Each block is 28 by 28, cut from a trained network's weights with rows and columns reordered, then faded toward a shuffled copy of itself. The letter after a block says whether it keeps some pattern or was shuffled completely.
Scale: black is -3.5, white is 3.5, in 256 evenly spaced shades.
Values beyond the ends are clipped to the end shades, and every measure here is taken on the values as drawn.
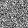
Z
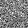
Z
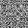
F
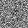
Z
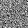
Z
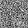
F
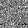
F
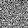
F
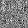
F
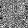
F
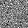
Z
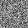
Z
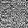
F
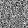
Z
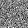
Z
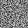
Z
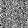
F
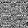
F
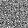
Z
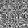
F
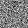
Z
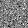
Z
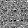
F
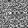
F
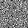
Z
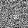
F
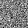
Z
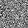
Z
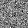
Z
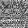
F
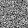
Z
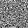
Z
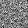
Z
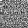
F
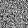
F
